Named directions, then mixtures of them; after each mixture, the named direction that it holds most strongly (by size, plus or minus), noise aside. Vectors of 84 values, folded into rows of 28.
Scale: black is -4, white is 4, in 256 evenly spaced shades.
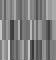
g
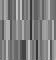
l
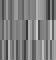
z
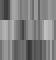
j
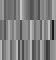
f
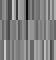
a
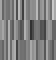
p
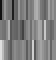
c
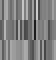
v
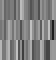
f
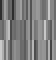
c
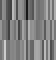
a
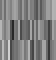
g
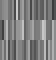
p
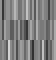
z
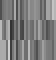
g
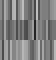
v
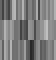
j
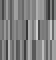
z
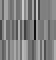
v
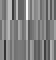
a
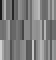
c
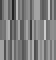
c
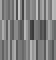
p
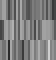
g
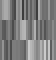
j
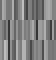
z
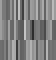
p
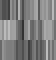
j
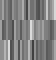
g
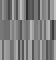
f
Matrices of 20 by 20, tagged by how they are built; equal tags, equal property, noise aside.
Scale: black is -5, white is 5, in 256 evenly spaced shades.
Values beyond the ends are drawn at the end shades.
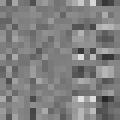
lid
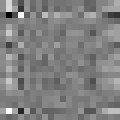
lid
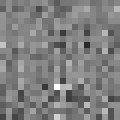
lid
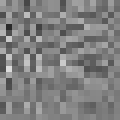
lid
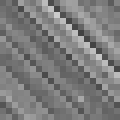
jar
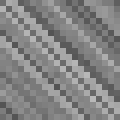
jar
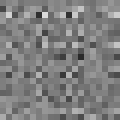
lid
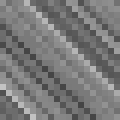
jar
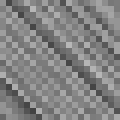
jar
